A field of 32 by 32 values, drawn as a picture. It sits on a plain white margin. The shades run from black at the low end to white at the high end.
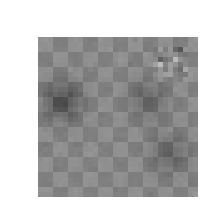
Neither half mirrors the other. Three dips sink into the field. In the top right lies a patch that is rougher than the rest. No overall slope runs across the table. No row or column stands out. Values change most from cell to cell in the top right.
